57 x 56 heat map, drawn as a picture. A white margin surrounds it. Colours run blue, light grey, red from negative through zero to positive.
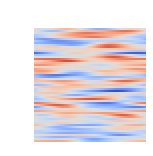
Ninth with the lowest average: bottom middle. Grain: streaks across. Histogram: bell-shaped.
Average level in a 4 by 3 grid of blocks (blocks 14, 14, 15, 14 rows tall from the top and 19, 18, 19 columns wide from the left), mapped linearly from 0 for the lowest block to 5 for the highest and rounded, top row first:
0 4 3 | 4 2 5 | 4 2 0 | 1 0 3
